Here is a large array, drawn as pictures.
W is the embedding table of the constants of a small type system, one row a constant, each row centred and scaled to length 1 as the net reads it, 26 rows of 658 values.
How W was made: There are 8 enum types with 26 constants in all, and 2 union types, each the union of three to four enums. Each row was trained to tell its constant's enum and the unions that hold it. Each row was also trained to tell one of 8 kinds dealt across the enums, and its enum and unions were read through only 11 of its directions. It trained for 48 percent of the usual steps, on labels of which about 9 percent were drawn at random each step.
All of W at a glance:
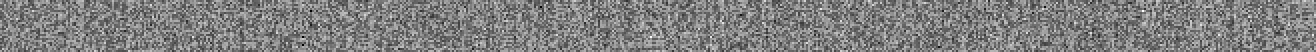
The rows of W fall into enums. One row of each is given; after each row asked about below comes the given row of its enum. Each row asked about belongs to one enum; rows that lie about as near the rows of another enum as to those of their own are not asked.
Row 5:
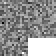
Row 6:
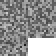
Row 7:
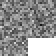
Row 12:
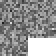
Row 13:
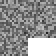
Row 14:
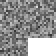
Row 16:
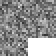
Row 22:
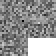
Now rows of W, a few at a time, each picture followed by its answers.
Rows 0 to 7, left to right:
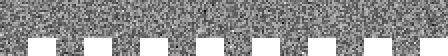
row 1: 12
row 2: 13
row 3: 13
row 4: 6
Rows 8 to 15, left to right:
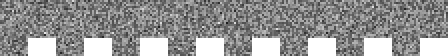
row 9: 6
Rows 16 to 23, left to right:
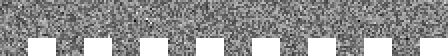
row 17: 5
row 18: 16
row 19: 6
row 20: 13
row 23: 22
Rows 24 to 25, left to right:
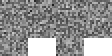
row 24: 7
